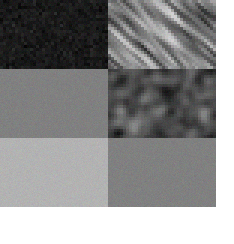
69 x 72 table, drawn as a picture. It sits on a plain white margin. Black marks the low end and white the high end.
It is made of 3 by 2 panels. Panel 1,1: very low, fine-grained, faint in contrast. Panel 1,2: middling, slanting down to the right, strong in contrast. Panel 2,1: middling, flat. Panel 2,2: low, blotchy. Panel 3,1: high, flat. Panel 3,2: middling, flat.
